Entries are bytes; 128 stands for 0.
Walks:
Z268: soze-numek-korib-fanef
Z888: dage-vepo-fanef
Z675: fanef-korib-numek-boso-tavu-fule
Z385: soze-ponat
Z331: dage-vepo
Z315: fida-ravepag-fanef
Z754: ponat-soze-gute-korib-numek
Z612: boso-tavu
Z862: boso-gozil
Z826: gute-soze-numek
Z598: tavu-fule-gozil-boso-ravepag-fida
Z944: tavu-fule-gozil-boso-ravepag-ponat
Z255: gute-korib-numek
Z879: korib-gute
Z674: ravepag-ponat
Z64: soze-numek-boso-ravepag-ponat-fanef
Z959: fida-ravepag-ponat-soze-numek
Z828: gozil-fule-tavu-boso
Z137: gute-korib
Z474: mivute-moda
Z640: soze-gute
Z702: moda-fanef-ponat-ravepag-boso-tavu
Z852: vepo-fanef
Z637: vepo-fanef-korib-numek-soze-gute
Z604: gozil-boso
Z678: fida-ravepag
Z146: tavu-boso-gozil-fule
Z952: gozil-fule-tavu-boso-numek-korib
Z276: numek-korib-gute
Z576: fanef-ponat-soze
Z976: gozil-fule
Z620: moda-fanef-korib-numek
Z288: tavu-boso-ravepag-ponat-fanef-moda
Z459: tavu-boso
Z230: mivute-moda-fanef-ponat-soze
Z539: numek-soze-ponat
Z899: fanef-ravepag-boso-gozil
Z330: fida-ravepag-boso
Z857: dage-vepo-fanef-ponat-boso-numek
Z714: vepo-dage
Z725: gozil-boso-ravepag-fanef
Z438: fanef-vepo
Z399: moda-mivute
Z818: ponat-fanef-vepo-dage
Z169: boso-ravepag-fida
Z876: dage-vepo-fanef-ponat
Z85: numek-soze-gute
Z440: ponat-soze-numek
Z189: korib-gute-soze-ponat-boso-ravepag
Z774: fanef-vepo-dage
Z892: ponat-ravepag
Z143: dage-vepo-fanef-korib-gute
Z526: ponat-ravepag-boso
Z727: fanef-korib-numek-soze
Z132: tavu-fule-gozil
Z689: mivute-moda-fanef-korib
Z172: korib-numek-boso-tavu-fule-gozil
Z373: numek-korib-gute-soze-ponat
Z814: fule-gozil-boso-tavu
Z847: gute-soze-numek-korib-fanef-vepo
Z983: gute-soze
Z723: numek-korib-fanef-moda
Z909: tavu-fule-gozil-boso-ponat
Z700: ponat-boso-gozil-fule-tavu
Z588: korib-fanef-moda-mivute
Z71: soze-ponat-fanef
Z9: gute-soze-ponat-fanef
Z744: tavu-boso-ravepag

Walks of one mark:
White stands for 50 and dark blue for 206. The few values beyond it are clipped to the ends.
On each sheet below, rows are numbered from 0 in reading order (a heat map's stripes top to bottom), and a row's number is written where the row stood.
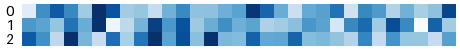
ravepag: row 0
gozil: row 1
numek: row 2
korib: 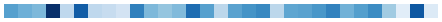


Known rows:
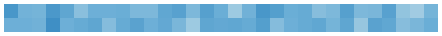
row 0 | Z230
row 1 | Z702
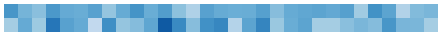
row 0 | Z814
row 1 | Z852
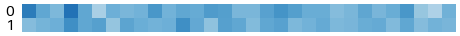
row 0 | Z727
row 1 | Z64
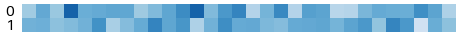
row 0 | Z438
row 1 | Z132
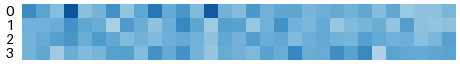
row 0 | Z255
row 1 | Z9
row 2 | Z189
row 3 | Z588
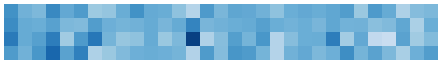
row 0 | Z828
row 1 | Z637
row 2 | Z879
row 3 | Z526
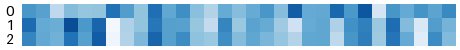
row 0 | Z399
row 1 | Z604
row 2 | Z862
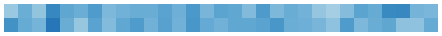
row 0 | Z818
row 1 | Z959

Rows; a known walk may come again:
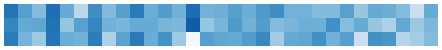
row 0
Z826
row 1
Z276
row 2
Z612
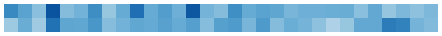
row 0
Z255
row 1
Z774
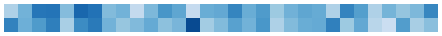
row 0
Z892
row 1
Z879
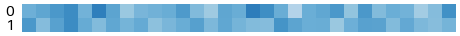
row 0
Z744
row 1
Z373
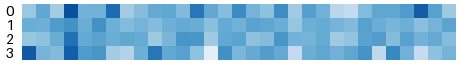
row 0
Z331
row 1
Z189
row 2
Z876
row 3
Z459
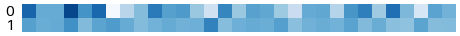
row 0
Z604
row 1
Z143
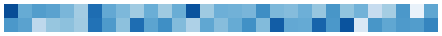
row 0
Z640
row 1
Z399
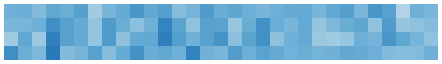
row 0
Z172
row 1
Z9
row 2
Z888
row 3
Z754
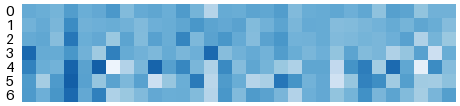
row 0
Z702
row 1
Z847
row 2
Z268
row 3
Z85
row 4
Z862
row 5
Z385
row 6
Z526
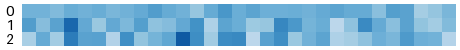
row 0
Z675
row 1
Z539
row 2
Z852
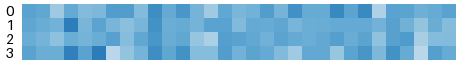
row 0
Z588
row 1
Z952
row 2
Z700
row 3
Z899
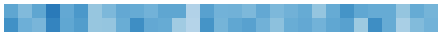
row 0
Z909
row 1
Z828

